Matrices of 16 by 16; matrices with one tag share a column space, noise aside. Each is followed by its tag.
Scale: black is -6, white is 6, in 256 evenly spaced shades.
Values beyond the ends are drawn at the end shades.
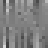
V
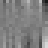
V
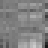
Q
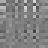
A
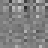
A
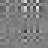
A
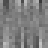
V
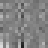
Q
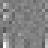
Q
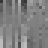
V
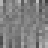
V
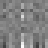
Q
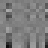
Q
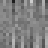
V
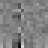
Q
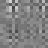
A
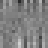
V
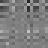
A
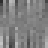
V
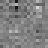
A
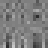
Q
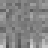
Q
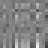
Q
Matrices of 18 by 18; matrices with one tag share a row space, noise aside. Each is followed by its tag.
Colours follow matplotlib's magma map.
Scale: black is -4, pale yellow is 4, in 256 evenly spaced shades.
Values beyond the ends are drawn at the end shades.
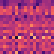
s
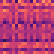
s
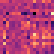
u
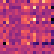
u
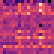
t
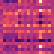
t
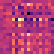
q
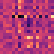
q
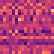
s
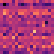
s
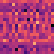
s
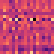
s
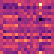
t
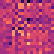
q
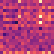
t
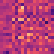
q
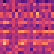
s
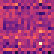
t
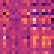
u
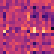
u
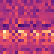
s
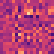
q
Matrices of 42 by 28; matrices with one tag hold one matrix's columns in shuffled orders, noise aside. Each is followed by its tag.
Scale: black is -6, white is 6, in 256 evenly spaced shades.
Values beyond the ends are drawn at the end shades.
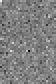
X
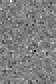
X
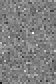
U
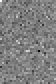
X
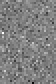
U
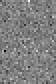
X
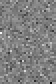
U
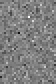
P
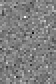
P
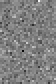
X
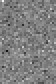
X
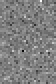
X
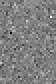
P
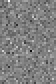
X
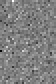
X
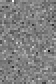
X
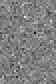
P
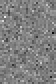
P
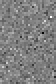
P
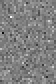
P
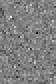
P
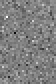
P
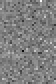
X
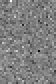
X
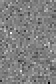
U
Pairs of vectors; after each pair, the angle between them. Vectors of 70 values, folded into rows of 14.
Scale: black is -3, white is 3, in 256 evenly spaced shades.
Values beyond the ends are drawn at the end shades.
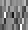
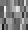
partly aligned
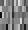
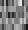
partly aligned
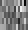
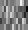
orthogonal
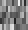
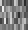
orthogonal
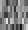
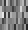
orthogonal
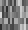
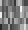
nearly parallel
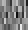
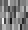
partly opposed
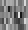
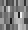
nearly opposite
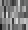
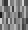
orthogonal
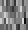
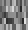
nearly opposite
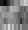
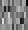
orthogonal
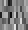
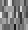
nearly opposite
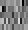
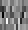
partly aligned
